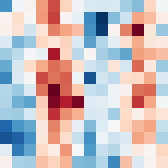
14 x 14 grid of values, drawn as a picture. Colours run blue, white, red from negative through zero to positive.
Overall the values sit about 50% of the way up the scale. Streaks run downward. Upright stripes repeat 2 times across the table.
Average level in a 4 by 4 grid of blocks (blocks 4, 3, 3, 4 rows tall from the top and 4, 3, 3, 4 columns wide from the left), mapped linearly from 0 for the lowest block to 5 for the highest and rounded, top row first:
2302
2312
1513
0302
